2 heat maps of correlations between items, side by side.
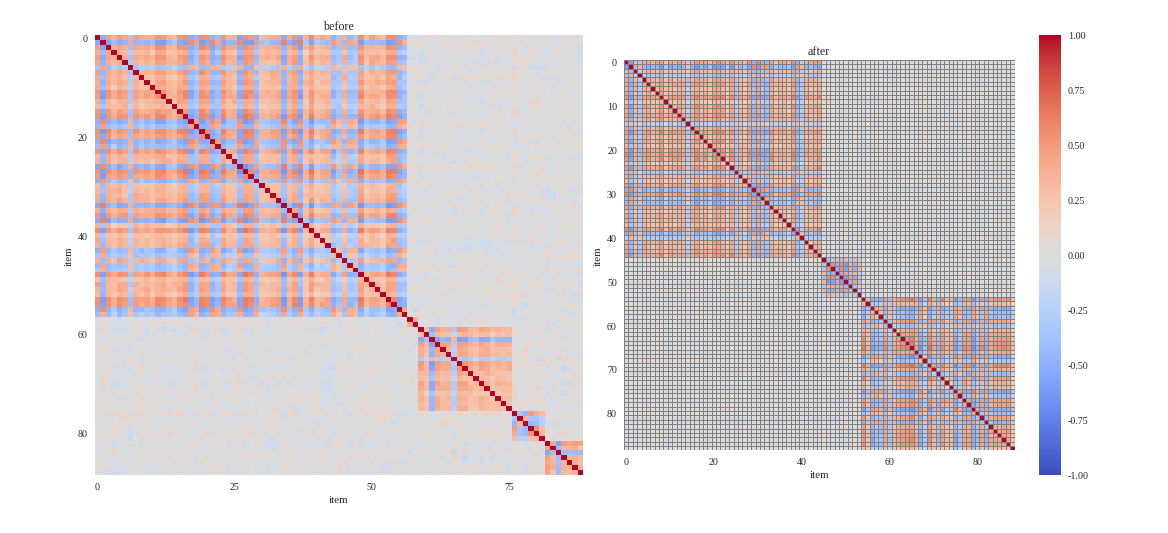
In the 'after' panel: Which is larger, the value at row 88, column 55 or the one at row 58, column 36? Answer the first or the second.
the first
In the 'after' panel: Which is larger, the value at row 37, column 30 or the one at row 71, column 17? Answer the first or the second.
the first
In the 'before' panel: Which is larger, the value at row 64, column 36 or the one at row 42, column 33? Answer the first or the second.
the second
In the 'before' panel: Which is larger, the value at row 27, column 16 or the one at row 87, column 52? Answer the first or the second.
the first
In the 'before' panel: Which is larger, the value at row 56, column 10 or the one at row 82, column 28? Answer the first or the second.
the second
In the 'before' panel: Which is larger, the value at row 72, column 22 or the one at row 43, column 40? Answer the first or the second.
the first
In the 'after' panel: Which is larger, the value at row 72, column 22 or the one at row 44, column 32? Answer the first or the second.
the first
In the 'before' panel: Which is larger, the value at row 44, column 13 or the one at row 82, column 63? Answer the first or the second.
the second
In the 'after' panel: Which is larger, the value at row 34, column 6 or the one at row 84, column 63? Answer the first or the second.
the second
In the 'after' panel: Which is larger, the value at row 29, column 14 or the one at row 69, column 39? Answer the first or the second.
the first
